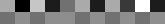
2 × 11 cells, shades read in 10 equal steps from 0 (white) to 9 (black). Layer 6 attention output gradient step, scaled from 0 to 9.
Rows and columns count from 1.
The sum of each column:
8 13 7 12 9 8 12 8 11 5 12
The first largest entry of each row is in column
2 1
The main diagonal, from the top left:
3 4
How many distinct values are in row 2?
2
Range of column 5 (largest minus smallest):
1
